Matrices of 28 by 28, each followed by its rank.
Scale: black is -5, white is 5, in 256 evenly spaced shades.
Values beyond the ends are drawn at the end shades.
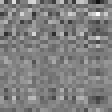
three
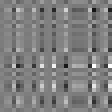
one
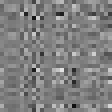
three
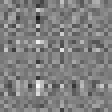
three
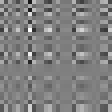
one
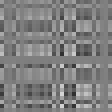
one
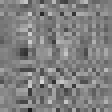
three
